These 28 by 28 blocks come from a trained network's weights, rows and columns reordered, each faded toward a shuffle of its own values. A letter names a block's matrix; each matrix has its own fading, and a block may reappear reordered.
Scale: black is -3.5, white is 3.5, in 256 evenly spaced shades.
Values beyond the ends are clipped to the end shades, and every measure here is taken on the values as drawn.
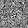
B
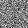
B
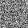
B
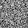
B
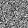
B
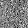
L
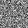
B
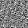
L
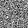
B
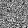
L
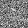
B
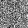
L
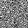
B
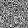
L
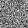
B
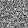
B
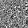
L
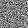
B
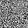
B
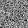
B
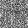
L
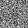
B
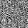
L
